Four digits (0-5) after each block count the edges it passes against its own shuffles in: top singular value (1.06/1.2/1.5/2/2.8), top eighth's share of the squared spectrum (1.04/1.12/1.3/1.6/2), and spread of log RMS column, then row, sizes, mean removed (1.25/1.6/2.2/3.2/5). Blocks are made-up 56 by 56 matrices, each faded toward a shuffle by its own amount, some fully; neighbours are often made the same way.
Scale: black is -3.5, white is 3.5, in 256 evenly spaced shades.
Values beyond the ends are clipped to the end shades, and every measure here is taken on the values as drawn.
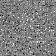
2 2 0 0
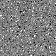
2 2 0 0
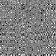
4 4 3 2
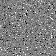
2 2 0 0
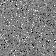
0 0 0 0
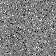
0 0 0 0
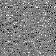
3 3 1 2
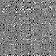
4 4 2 2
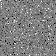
2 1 0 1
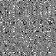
4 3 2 2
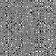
4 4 2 2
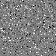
3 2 0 1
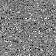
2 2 0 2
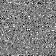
1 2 0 2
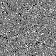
0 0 0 1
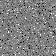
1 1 0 0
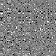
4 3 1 2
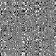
4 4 2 2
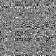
4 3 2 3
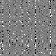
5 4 3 2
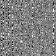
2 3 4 0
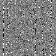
2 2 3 0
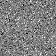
0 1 0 0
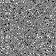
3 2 0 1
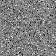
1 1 0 0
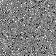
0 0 0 0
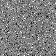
1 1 0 0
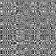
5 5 3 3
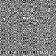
4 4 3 3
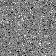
2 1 0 0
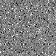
3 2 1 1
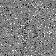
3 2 0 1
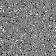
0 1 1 0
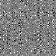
4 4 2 2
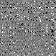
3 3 2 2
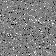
0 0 0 0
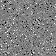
2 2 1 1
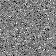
0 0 0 0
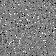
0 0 0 0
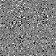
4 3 2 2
